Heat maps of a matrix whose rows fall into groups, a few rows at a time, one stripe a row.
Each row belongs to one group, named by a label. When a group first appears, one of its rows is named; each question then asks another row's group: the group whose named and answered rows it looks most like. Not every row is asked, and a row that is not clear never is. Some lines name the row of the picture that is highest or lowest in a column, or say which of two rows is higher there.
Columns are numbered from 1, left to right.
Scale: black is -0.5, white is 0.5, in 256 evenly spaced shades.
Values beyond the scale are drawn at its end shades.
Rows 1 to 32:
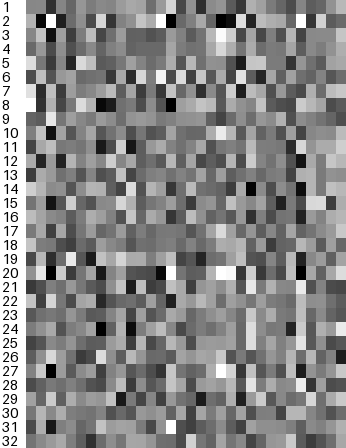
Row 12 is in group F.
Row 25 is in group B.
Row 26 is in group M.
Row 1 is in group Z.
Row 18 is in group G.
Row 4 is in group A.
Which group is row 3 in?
A
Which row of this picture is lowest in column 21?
2
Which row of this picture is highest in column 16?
6
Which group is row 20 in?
A
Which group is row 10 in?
A
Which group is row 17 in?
A
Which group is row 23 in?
B
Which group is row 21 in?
B
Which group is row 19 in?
Z
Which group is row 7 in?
F
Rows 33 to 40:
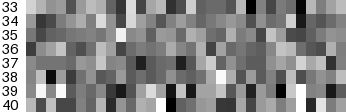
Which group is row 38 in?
A
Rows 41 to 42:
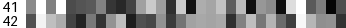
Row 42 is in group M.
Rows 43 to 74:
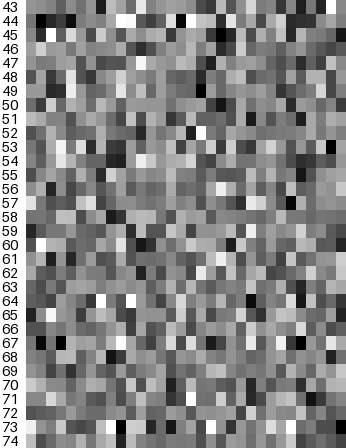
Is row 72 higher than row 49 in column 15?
Yes
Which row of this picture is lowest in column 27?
57
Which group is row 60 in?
M
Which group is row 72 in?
B
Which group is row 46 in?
M
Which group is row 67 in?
F
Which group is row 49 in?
Z
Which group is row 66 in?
B
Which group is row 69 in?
A
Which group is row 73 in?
M
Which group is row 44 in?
F
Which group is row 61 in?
A
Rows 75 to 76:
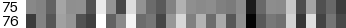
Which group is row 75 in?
M
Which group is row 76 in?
M
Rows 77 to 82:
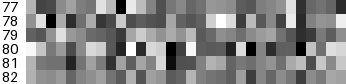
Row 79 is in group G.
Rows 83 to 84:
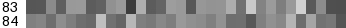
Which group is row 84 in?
M
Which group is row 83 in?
B
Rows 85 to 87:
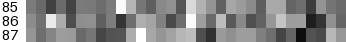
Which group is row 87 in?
G
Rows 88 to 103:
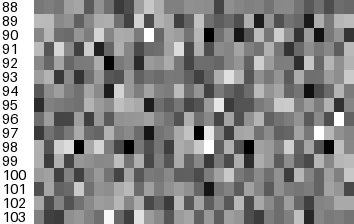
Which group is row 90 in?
Z
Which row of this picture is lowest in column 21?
90
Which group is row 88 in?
G
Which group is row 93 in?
A
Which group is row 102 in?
F
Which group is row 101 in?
Z
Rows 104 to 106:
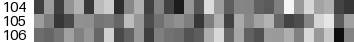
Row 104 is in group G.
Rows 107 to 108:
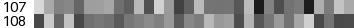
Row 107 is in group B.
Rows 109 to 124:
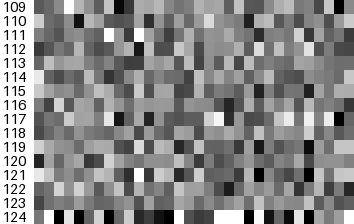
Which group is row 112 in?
B
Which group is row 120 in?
Z
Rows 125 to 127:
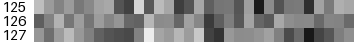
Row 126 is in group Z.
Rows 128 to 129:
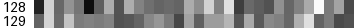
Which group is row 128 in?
M
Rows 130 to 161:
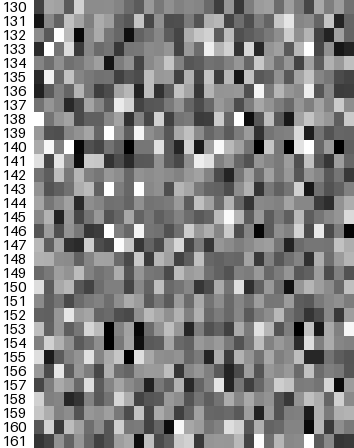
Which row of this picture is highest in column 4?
140
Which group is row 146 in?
M
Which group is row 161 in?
B
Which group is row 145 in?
A
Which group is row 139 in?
M
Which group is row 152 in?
G
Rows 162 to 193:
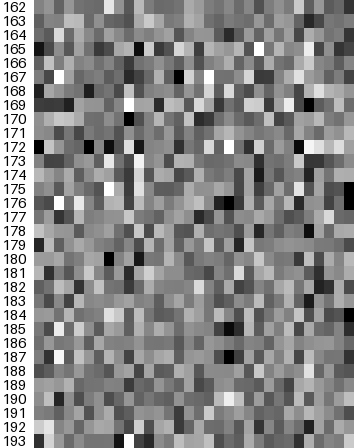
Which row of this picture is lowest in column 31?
165
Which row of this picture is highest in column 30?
177
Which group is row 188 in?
B
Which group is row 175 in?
M
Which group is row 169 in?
F
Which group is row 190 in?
A
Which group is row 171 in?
A
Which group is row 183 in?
F
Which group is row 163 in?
G
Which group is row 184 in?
M
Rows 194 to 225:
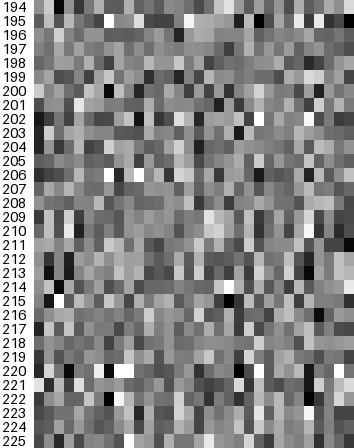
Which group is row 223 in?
B
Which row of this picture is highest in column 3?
215
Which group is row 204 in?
Z
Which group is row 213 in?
F
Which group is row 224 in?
B
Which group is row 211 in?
M
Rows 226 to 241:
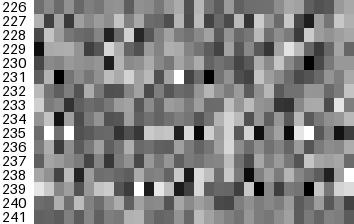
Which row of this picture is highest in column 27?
235
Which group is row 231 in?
Z
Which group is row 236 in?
A
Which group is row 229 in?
Z
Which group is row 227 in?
F
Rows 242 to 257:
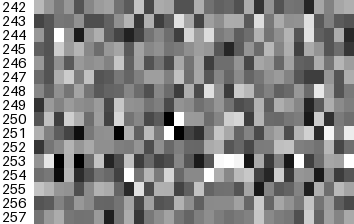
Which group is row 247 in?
G
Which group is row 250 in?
A
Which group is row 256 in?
B
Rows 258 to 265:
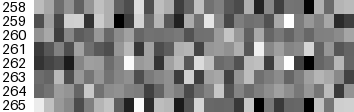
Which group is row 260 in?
A
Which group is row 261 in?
B
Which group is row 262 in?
F
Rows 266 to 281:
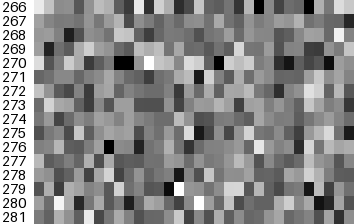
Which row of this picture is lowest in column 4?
268
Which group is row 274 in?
Z
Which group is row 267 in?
M
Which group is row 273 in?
M
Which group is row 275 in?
Z
